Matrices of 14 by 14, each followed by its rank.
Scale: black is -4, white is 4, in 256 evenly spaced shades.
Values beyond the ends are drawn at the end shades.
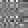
two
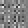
two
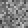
full rank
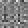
three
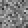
full rank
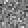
full rank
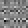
two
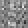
three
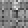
three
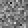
full rank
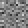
three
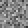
full rank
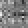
three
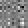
two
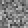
full rank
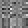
two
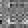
three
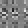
two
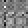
three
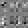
two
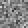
full rank
